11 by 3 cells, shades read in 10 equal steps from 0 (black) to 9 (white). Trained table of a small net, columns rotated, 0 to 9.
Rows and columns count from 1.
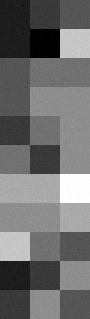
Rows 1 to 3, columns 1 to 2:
1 2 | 1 0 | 3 4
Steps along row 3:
up same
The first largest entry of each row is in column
3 3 2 2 3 3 3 3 1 3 2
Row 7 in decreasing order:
9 6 6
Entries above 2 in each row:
1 1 3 3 2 2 3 3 3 1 2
